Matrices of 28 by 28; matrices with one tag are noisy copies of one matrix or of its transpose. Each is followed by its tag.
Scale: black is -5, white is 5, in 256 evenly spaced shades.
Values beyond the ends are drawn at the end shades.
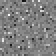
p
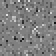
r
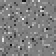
p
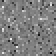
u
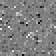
r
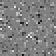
r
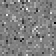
r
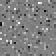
p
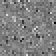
r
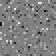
p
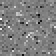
r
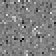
r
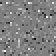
u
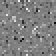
r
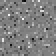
p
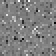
r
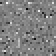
u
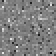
u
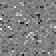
r
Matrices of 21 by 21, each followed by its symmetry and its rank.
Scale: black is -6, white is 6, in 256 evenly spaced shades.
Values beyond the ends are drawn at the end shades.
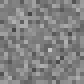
symmetric, full rank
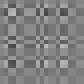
symmetric, rank one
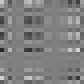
neither, rank one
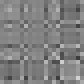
symmetric, rank two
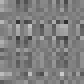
neither, rank two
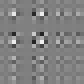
symmetric, rank one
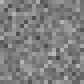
symmetric, full rank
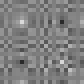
symmetric, rank two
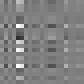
neither, rank one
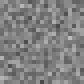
neither, full rank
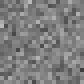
neither, full rank
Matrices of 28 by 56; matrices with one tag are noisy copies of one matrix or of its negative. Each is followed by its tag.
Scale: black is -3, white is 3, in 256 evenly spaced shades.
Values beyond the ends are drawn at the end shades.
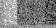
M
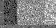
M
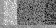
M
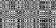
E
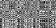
E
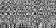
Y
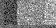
M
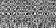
Y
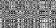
E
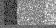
M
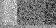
M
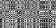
E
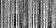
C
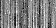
C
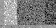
M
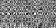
Y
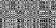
E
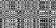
E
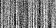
C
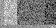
M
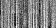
C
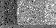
M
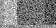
M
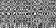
Y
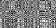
E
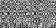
Y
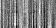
C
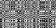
E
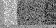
M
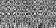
Y
